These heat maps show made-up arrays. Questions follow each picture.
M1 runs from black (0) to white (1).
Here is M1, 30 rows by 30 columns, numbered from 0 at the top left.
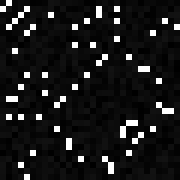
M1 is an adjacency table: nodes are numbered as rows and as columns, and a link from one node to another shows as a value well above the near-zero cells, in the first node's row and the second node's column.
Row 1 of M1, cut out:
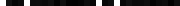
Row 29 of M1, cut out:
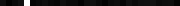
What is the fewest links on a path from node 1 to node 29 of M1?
2
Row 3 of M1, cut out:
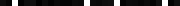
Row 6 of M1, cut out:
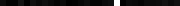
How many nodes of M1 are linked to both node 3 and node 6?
1
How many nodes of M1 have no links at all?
0
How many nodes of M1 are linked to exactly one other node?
9
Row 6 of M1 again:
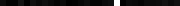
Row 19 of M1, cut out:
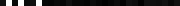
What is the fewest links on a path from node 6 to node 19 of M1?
1
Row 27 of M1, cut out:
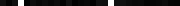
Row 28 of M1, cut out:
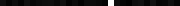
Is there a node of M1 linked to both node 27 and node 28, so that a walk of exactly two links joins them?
yes
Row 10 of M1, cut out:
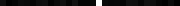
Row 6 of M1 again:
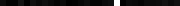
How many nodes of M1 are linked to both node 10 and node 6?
0
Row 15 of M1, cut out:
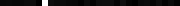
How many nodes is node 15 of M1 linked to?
1
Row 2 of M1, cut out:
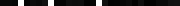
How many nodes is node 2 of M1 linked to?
3
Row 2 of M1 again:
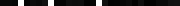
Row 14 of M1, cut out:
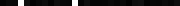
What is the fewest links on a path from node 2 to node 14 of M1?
2
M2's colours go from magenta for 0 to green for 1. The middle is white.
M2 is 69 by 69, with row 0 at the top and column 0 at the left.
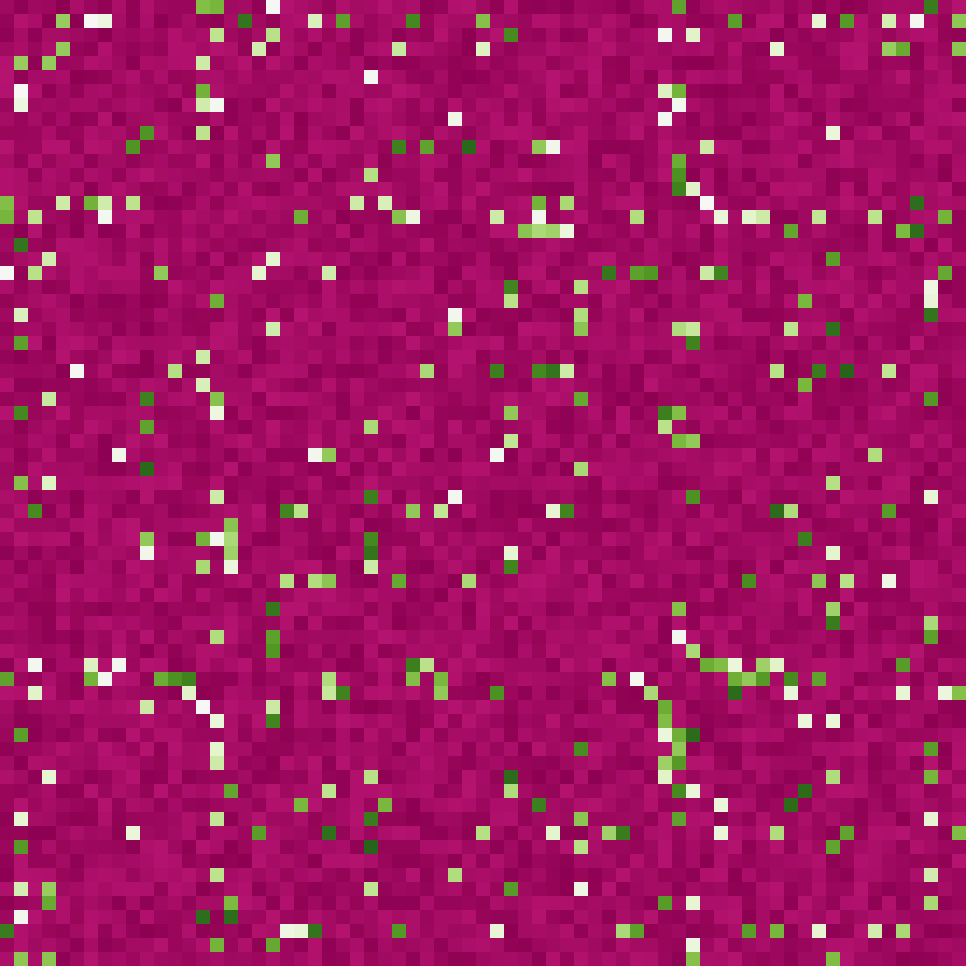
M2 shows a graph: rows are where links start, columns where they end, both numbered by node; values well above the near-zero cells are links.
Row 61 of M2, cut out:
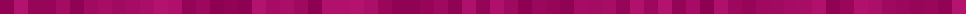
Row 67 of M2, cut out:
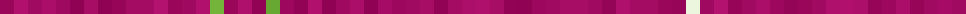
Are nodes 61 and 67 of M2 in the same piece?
no
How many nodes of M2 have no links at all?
2
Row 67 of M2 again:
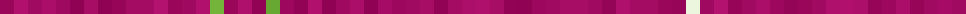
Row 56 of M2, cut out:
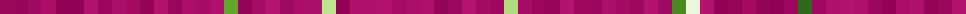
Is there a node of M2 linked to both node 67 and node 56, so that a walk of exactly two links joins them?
yes
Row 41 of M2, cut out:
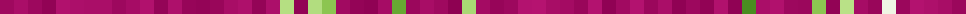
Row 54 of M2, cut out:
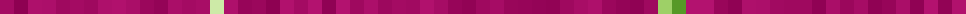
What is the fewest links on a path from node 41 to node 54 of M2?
3
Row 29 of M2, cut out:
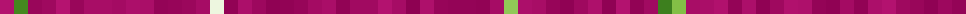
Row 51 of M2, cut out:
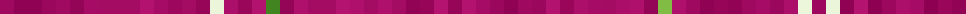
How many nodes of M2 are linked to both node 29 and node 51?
2
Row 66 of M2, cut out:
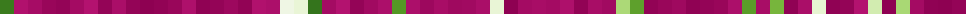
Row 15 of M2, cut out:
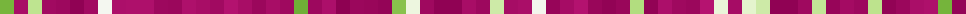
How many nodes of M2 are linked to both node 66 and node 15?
8
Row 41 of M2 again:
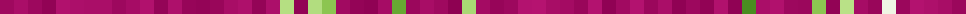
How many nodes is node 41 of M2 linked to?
9
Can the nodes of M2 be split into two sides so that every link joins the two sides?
no
